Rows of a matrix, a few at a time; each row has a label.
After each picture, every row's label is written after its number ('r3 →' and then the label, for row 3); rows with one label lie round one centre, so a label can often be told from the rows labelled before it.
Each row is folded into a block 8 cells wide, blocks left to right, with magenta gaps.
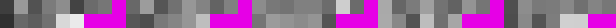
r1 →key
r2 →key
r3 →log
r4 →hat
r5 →key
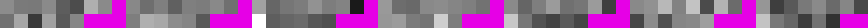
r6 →hat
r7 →log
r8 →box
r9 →log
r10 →box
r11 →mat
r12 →box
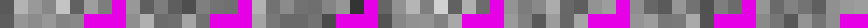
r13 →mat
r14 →log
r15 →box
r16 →mat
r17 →hat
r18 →log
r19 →hat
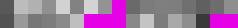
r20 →mat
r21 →log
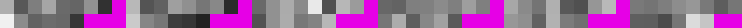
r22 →box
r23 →box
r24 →mat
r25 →log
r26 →hat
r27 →key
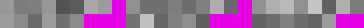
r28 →hat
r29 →log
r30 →mat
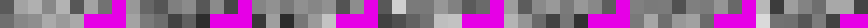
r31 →mat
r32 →box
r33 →key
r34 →key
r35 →box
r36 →log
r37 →box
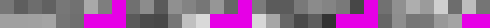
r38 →log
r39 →key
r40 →box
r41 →mat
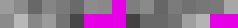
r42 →log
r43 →key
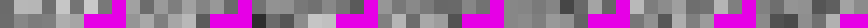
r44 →mat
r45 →log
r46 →key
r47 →log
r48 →log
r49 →hat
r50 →hat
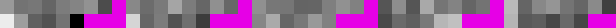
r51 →box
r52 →box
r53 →log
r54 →key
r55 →box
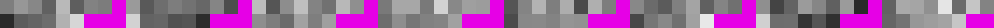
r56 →key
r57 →box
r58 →hat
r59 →mat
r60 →mat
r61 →key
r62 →box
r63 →mat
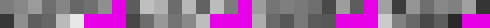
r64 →key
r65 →mat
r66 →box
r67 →box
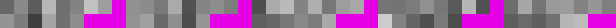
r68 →hat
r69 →hat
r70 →mat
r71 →box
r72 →key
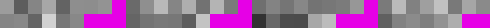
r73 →hat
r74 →mat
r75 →key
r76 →mat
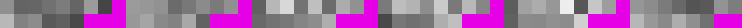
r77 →box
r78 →log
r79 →mat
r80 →mat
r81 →mat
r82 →log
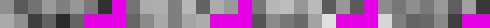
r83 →box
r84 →mat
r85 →mat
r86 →box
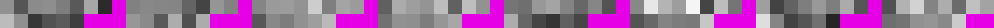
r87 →box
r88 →hat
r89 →mat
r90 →mat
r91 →box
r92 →mat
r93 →box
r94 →mat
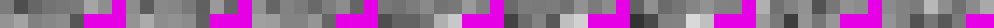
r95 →log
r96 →log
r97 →log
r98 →key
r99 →key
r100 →key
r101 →hat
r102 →hat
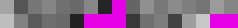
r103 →box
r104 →key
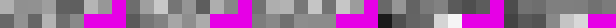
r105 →hat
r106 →mat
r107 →mat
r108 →key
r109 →key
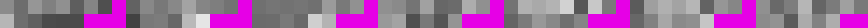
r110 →box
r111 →key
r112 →key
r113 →hat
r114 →mat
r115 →mat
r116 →hat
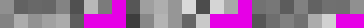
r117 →log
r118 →mat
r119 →key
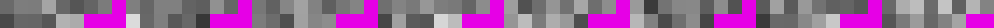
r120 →key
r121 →box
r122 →hat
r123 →key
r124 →log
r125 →box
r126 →key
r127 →mat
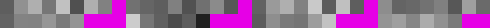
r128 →mat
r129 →box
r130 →mat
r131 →log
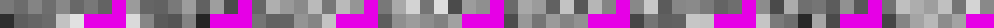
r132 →key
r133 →box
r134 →mat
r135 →mat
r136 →mat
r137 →key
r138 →box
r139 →mat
